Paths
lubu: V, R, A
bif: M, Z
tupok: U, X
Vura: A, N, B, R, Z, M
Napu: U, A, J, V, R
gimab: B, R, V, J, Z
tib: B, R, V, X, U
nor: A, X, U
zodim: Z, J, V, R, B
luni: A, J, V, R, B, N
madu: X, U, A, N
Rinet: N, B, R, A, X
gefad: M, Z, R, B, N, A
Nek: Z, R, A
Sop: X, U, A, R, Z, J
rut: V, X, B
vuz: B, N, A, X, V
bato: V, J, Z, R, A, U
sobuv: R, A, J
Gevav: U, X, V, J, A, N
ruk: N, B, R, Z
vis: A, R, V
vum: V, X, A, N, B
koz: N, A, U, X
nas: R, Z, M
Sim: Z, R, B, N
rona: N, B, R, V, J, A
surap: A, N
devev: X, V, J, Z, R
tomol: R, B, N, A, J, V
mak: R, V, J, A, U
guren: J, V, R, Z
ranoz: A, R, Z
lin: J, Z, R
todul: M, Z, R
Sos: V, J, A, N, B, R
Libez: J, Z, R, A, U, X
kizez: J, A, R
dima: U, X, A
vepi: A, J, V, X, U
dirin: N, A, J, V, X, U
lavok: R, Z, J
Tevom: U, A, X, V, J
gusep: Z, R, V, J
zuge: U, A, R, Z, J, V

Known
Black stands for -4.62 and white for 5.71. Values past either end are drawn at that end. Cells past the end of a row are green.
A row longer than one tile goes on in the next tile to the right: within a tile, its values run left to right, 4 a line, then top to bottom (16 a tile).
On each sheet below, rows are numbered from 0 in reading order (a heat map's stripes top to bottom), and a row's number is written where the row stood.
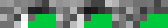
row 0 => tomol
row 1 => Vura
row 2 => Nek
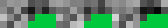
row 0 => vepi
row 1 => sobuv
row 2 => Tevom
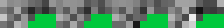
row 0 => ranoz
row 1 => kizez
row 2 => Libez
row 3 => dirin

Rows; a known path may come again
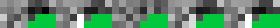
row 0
Tevom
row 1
ruk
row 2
guren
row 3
Vura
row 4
Rinet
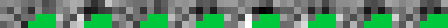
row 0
zodim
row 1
koz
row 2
gusep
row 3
vepi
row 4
tib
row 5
mak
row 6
Napu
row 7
zuge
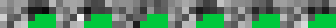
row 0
nor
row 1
dirin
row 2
Libez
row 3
surap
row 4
ranoz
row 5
vis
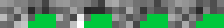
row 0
sobuv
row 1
tomol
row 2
Nek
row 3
kizez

